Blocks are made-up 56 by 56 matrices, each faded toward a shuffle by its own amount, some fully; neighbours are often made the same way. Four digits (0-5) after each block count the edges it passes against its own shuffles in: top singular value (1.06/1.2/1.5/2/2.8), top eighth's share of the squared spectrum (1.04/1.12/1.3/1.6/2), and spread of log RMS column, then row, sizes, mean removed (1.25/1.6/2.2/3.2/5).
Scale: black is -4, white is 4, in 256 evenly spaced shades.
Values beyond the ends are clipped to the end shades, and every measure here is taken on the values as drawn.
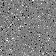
0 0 0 0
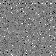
3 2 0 1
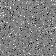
0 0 0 0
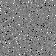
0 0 0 0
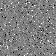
2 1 0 1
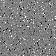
0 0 0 1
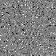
3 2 0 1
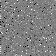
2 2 1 0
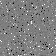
0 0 0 0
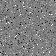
0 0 0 0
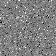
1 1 0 0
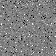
1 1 0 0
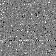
2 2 0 1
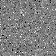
0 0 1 0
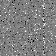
2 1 1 0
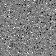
0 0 1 0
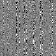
2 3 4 0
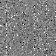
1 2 2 0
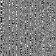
2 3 4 0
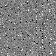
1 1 1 0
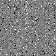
1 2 2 0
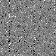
2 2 2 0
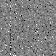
2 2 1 0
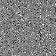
1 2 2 0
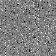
1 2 2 0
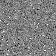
0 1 0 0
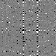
4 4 2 1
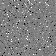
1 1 0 0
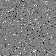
2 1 0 0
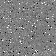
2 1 0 0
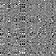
4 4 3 2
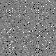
3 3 1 1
